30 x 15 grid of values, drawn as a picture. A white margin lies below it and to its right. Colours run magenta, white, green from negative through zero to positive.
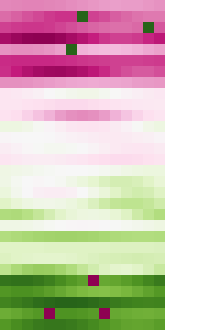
Lone odd cells: 6, 3 higher and 3 lower than their neighbours. Ninth with the lowest average: top left. Slope: up to the bottom.
